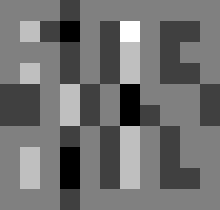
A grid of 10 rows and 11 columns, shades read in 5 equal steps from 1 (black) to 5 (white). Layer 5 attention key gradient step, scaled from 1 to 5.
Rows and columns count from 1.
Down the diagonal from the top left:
3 4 3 2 2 3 4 3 2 3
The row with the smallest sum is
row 6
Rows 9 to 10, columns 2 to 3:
4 3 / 3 3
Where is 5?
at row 2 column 7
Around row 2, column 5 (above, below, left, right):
3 3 1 2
